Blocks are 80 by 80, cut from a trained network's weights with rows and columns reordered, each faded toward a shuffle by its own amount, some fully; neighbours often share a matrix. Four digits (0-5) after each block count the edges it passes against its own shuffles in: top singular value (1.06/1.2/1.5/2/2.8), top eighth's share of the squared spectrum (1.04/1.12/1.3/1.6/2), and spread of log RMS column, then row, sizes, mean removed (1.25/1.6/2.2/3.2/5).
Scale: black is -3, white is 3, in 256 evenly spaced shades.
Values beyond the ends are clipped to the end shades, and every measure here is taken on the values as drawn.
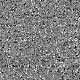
3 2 0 2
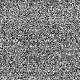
3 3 1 1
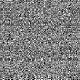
4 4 2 2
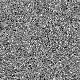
1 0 0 0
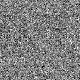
3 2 0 1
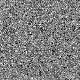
2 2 0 1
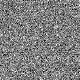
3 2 1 1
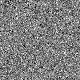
0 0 0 0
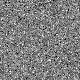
0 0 0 0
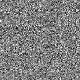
3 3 1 2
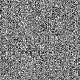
3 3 0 1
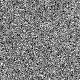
1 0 0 0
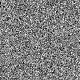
2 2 0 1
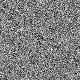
0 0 0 0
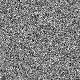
0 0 0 0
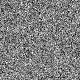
0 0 0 0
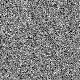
1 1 0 0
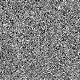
2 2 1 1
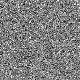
3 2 0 1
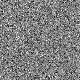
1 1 0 0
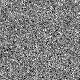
0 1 0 0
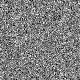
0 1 0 0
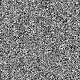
1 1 0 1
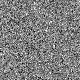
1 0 0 0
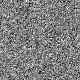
1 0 0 0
